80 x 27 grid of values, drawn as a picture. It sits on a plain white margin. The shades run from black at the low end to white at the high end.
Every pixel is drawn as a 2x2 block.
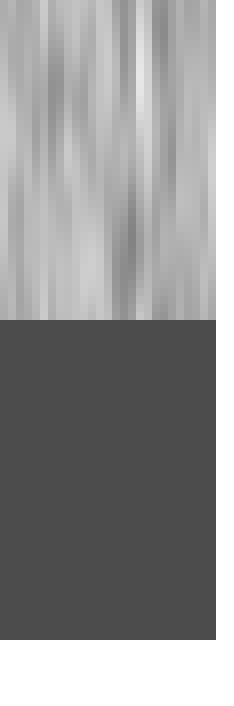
It is made of 2 by 1 panels. Panel 1,1: high, streaked downward. Panel 2,1: low, flat.
